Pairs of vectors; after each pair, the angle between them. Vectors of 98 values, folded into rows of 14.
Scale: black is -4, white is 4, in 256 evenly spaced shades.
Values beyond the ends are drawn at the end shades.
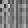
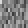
partly opposed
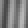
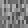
orthogonal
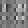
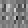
nearly opposite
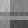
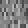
orthogonal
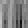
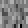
partly aligned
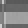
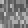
partly aligned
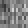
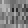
nearly opposite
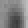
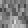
partly opposed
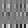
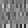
nearly parallel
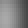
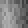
nearly parallel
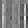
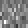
orthogonal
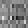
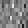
orthogonal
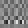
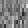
partly opposed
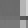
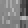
nearly opposite
